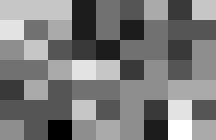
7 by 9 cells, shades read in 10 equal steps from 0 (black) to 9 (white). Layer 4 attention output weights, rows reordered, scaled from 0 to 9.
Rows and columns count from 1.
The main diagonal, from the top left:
7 4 3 8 4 5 1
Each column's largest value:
8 7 7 8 7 5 6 9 7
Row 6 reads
3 3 3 7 3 5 2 8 3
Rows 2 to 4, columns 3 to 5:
6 1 4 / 3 2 1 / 6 8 7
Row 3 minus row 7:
0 4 3 -3 -5 -1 3 -7 -1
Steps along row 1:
same same down up down up down up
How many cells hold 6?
8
